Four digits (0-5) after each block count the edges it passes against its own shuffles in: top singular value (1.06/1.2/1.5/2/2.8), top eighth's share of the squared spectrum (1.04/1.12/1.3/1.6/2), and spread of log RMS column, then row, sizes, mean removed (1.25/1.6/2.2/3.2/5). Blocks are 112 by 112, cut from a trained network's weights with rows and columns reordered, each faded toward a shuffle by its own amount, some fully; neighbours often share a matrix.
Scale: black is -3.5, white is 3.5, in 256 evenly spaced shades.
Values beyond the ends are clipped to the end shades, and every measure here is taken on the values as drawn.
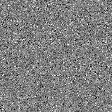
1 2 0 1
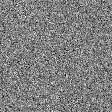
2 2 0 0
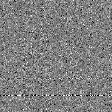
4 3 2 2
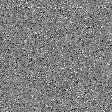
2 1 0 0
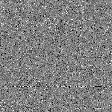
2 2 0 1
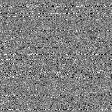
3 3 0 3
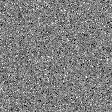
0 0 0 0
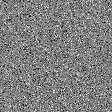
0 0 0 0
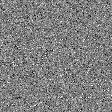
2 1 0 1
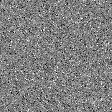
0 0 0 0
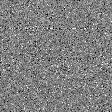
2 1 0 1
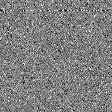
3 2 1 1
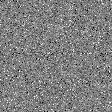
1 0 0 0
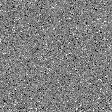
1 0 0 0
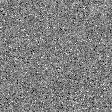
0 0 0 0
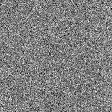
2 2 0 0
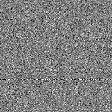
3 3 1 2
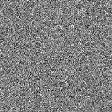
3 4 2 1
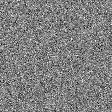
1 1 0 0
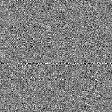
4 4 2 3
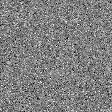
1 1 0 1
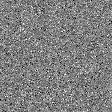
1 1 0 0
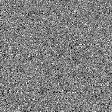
2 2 0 2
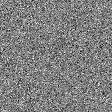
1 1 0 0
